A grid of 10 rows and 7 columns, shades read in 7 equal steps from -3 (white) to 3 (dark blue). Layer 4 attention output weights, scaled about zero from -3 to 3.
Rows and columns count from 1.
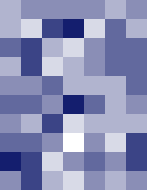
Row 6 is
1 1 0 3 1 -1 0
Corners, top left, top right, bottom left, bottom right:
-1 0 0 0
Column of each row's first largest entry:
2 4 2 2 3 4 3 7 1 2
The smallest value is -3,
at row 8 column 4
